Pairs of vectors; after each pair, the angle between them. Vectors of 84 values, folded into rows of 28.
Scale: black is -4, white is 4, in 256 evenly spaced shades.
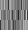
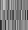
partly aligned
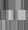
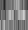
nearly parallel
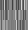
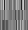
nearly opposite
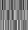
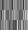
partly aligned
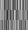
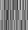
nearly parallel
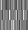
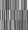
partly aligned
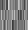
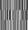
orthogonal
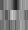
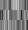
partly opposed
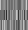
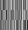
orthogonal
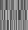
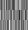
partly aligned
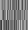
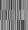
partly opposed
